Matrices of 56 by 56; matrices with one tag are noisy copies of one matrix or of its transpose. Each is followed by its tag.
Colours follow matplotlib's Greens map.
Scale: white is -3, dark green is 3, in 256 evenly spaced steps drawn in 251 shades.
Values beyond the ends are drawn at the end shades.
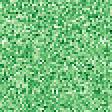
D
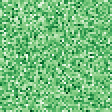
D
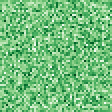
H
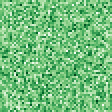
H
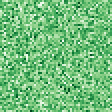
D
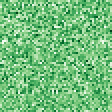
D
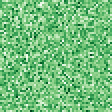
D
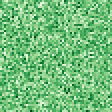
D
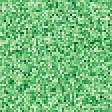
H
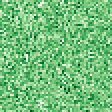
D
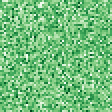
D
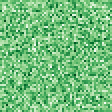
H
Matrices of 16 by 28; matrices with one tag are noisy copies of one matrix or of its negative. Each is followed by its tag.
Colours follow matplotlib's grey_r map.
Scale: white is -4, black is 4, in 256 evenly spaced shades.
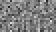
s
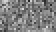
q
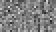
s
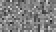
s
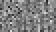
s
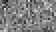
q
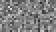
s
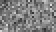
q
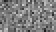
q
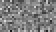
s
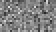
s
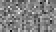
s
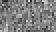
q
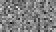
s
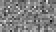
s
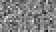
s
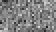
q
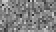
q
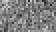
q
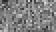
q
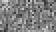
q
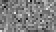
q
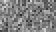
q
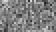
q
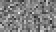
s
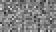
s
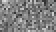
q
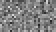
s
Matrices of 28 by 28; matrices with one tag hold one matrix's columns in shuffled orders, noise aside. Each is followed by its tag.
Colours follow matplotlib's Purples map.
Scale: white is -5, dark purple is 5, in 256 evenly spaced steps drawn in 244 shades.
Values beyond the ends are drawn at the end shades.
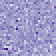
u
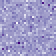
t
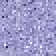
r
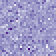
u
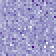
r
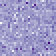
t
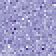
u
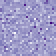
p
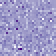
u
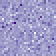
p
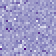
u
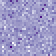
r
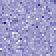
p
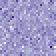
r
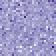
r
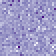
r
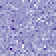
u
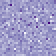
p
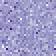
u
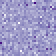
t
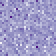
r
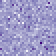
t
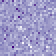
r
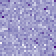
r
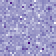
t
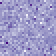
t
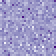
r
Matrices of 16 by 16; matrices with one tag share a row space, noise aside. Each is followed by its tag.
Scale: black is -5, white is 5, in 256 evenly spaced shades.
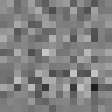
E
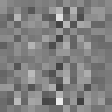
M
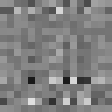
M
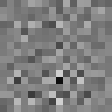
M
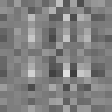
M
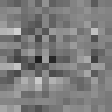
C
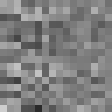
C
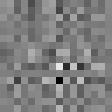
M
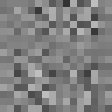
E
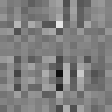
M
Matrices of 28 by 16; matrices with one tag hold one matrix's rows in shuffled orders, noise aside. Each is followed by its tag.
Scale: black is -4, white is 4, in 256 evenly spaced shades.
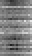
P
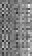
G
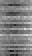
P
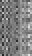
G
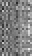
G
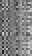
G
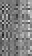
G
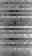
P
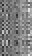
G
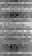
P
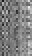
G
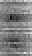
P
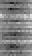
P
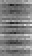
P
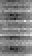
P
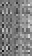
G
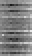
P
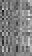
G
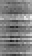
P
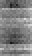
P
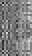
G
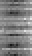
P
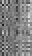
G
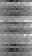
P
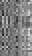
G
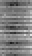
P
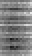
P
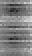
P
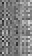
G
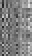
G
